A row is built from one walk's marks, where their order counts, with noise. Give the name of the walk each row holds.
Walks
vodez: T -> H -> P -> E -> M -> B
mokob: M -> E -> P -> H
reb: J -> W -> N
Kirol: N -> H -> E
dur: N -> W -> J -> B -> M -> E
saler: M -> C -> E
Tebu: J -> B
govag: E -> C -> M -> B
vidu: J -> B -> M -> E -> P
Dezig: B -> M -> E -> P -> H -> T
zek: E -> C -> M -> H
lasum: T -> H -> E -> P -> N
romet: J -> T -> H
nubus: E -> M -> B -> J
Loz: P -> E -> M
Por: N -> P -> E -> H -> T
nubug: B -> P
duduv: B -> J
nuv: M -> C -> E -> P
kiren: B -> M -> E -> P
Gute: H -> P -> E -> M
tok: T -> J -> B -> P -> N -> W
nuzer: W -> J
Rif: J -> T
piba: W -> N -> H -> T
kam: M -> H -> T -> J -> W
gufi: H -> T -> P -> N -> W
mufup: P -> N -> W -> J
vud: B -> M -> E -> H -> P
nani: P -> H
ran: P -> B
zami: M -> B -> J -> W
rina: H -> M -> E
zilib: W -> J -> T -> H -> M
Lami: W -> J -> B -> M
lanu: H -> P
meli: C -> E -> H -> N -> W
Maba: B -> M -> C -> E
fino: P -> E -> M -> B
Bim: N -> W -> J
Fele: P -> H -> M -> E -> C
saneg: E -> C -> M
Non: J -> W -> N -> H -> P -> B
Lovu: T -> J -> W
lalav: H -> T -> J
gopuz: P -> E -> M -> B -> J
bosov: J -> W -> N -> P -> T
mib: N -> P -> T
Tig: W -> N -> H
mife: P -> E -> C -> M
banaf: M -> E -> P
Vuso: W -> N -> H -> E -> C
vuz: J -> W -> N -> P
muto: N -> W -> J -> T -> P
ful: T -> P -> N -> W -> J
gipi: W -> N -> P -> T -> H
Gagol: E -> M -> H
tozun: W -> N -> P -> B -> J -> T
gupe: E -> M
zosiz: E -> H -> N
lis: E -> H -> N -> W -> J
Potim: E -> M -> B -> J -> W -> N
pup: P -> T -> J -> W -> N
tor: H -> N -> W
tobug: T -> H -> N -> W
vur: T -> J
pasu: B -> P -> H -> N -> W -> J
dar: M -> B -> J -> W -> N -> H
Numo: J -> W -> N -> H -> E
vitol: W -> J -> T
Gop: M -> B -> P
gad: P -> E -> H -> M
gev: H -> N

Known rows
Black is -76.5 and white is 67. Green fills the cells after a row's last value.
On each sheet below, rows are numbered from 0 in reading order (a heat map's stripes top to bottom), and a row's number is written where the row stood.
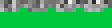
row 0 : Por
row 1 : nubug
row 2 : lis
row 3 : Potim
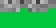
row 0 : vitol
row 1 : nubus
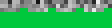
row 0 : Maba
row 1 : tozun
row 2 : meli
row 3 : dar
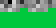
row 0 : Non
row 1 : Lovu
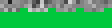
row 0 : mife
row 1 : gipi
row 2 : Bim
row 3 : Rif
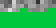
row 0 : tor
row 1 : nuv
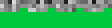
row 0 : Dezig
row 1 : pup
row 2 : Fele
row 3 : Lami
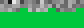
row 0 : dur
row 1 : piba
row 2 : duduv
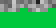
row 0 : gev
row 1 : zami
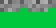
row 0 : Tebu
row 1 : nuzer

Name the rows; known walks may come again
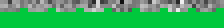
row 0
saler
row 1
reb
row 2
romet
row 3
gufi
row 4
gopuz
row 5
zek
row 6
dar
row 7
ran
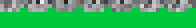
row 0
Tig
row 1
Potim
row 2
nuv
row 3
bosov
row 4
nubus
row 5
meli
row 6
Vuso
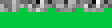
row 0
zosiz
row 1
Non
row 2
Maba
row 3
pasu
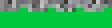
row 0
lanu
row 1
Kirol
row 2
gad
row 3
vuz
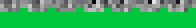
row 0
nani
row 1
mokob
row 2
nubug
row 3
tok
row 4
Gute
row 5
dur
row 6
vodez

